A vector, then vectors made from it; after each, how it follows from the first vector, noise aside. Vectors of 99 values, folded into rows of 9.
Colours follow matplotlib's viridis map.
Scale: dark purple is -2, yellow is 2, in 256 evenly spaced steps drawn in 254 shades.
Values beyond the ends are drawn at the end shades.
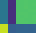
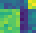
reversed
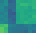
shrunk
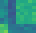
shrunk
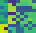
sign-scrambled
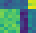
reversed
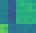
shrunk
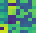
sign-scrambled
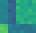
shrunk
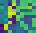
sign-scrambled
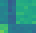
shrunk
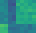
shrunk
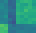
shrunk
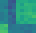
shrunk
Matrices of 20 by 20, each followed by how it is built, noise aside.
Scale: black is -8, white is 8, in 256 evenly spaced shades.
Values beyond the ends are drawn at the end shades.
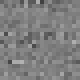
uneven rows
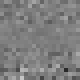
uneven rows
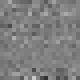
uneven rows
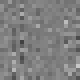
uneven columns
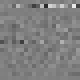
uneven rows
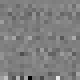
uneven rows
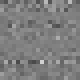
uneven rows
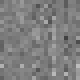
uneven columns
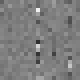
uneven columns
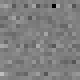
uneven rows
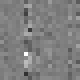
uneven columns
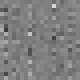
uneven columns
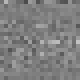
uneven rows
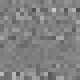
uneven rows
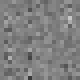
uneven columns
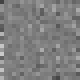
uneven columns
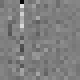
uneven columns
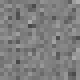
uneven columns
